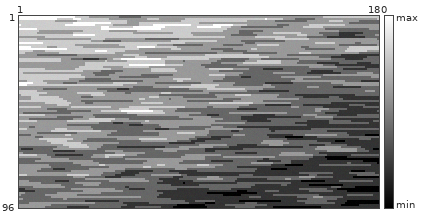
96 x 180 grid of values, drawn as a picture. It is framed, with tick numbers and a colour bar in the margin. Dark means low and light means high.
Slope: up to the top left. Grain: streaks across. Ninth with the highest average: top left.
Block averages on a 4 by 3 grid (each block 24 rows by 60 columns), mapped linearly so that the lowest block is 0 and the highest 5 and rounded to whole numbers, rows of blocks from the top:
543 / 432 / 321 / 210
